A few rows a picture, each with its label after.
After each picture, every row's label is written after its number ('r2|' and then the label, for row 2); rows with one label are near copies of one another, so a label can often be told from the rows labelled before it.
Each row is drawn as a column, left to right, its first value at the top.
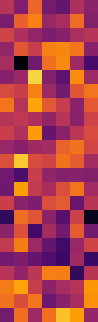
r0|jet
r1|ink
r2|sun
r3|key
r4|key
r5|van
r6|jet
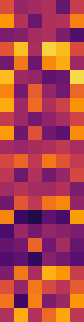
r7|sun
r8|key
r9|jet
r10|key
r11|key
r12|sun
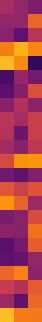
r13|key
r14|key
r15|ink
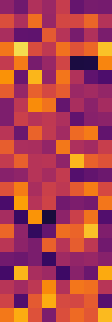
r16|van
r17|key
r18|sun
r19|jet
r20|van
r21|ink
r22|ink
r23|key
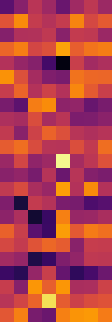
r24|van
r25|van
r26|jet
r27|jet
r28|ink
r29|van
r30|van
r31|van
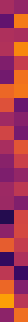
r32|jet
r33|van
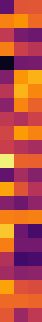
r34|ink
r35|sun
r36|sun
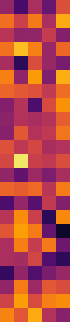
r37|van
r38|ink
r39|van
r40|jet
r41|sun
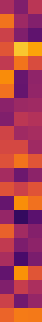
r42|van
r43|key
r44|key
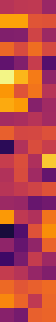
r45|sun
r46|sun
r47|van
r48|ink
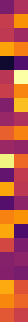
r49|ink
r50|sun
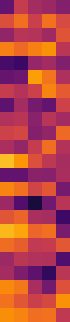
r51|ink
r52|ink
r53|van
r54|van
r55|jet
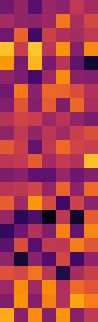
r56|key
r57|jet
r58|key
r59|jet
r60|van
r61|jet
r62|ink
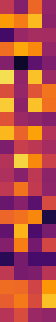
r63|sun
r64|ink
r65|sun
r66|jet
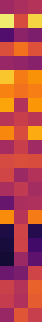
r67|sun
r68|van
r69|sun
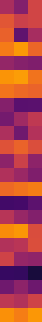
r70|van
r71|van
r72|van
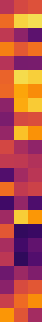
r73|van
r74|sun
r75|sun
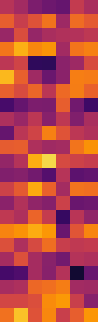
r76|van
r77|van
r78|ink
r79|ink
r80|jet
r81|van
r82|van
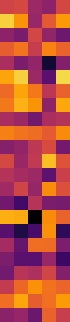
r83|sun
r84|sun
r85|jet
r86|ink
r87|sun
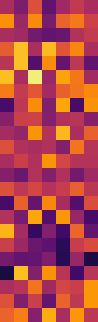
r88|van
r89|key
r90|sun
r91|key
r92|sun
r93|van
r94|jet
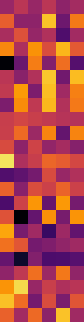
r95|ink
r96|jet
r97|key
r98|sun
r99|key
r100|sun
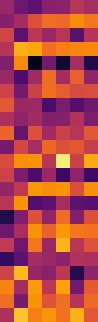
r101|jet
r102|key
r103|ink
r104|van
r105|ink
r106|van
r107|ink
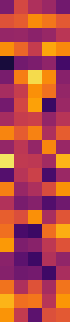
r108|ink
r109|sun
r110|sun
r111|van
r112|ink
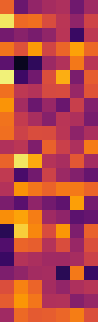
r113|sun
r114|ink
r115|ink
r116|van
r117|van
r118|key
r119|van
